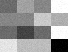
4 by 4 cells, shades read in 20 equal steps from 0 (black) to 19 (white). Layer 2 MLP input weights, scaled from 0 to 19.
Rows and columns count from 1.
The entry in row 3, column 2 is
5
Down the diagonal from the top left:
8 10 8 0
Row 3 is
8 5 8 19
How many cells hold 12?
1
